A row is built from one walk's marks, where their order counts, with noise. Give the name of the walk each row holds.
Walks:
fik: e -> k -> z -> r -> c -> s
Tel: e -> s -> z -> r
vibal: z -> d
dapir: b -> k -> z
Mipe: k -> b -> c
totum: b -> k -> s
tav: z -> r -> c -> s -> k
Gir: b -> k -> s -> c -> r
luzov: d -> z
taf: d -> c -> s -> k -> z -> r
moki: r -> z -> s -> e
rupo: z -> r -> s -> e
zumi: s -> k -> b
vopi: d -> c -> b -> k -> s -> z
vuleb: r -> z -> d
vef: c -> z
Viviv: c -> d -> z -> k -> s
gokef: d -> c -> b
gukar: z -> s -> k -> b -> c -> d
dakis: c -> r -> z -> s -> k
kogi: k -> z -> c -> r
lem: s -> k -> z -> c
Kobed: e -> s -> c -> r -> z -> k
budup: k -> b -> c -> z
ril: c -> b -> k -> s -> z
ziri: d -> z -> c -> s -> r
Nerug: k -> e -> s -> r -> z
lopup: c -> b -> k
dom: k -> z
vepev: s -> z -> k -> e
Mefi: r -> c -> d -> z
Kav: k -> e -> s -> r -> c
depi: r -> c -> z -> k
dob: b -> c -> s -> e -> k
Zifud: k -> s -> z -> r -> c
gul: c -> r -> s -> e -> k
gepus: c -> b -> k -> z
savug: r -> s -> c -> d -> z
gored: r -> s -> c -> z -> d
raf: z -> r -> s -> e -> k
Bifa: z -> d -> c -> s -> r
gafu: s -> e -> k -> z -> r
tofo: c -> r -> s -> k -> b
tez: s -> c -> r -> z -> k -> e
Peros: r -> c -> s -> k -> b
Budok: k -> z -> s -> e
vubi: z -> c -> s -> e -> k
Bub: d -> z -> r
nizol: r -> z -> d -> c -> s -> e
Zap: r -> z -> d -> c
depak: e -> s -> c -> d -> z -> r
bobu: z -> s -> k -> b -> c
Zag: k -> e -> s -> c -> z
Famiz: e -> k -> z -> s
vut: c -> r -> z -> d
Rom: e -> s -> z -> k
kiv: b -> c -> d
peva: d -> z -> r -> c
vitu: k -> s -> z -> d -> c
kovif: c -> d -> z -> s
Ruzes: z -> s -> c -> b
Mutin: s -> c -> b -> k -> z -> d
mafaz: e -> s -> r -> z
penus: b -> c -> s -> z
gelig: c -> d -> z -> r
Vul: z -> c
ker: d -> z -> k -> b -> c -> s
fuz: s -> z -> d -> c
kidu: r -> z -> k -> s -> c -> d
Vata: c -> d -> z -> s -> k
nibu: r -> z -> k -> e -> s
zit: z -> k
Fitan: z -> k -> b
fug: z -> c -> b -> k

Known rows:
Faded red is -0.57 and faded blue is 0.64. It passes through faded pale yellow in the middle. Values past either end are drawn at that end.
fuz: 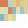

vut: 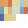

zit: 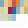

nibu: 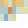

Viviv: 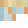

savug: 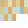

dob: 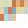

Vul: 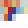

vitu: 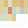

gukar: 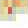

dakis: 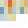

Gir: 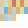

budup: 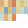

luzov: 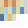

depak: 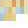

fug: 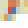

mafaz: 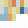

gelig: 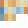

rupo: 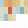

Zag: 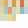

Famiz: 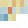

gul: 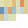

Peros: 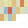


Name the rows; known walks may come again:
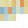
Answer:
gul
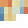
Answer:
vut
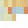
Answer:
Vata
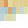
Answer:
tez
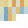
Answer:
Nerug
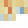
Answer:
gored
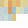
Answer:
ker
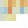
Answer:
Kobed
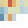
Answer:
Bub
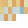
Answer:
savug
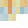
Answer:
Zifud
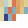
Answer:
totum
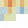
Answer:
ziri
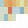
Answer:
rupo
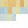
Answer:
taf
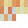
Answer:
kiv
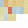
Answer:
moki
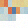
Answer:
lem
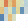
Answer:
luzov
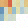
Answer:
peva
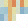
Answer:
Tel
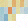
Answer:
Famiz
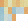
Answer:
Viviv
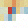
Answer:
bobu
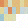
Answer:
Mutin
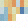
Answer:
mafaz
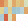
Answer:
Mefi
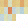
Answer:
vitu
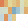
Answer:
Zap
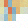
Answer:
vepev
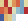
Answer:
vibal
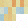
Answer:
depak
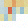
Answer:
raf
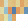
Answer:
Mipe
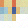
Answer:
gepus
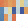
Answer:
vef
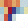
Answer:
Vul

